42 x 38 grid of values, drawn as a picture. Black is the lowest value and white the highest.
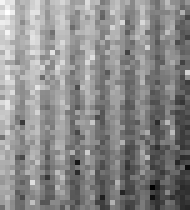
The top left is the ninth with the highest average. Upright stripes repeat 7 times across the table. The histogram is bell-shaped. Values rise toward the top left. The ninth with the lowest average is the bottom right.
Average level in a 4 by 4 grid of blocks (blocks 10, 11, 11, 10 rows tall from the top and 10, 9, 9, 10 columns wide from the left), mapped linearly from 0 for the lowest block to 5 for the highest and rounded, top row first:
5432 | 4422 | 3321 | 3210
